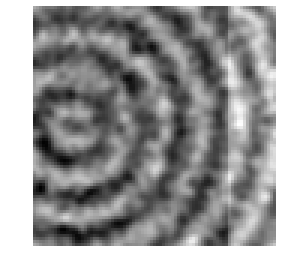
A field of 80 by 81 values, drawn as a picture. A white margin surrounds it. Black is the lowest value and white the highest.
Rings: centred on the middle left. Lone odd cells: none. Seam: vertical, 80% of the way across, the right part higher. Grain: blotchy.
